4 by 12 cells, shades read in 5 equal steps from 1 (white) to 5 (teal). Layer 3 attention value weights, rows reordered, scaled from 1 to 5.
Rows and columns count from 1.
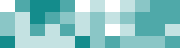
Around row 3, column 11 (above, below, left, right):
4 3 4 2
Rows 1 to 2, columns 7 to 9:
2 1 2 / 3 2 3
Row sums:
36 39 33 38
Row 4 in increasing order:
2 2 2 2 3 3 3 3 4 4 5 5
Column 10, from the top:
3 4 4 3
